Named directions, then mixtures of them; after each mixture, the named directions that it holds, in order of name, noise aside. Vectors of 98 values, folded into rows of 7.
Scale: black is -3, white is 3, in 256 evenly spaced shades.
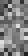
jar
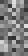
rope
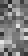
jar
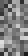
jar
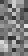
rope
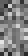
jar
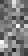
jar, rope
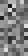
jar, rope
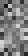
jar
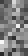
jar, rope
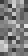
rope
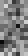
jar, rope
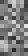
rope
